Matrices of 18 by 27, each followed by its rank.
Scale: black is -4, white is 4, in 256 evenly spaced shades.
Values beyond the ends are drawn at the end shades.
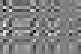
two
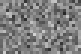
full rank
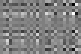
two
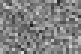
full rank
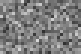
full rank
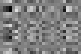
two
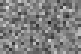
full rank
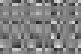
two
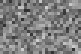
full rank
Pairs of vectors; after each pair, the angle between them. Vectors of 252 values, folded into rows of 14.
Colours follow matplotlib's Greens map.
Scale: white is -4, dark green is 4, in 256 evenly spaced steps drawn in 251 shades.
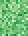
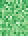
partly opposed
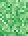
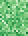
nearly parallel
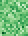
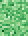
orthogonal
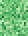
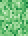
partly opposed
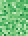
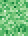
partly opposed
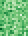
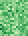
partly aligned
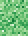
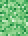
partly opposed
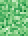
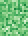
nearly parallel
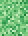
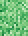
orthogonal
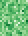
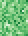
nearly opposite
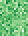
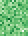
partly aligned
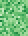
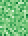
partly opposed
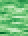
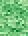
partly opposed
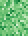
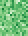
nearly opposite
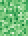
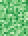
nearly parallel
